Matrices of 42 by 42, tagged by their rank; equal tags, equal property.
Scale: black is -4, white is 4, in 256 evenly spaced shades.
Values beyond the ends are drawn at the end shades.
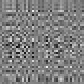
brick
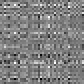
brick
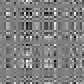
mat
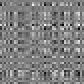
mat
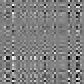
mat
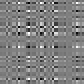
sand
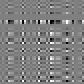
sand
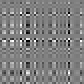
sand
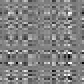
mat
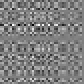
mat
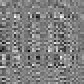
brick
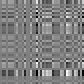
sand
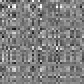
brick
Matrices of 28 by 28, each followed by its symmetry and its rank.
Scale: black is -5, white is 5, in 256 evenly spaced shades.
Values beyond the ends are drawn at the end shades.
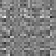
neither, rank three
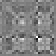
symmetric, rank three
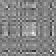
symmetric, rank three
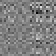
neither, rank three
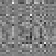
neither, rank three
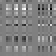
neither, rank one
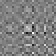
symmetric, rank three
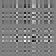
neither, rank one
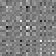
symmetric, rank three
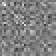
symmetric, rank three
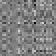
neither, rank three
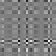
neither, rank one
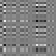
neither, rank one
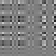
neither, rank one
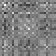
symmetric, rank three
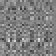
neither, rank three
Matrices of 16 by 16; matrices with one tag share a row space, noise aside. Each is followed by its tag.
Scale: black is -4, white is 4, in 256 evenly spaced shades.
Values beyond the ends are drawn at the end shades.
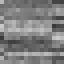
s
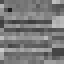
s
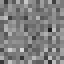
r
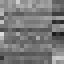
s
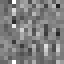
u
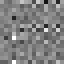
u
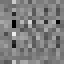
u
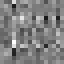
u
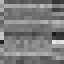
s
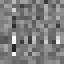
u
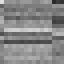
s
